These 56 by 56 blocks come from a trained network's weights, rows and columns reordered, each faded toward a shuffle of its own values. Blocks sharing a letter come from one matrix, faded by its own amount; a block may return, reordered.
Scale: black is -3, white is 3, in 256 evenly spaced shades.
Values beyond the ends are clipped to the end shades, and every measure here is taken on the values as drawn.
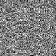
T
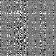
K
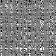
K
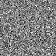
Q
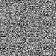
T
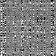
K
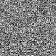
T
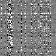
K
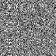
T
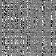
K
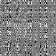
K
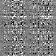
K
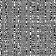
K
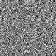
T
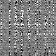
K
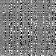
K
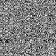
T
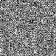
Q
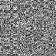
T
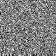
Q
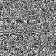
T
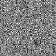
T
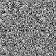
T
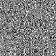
T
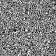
Q
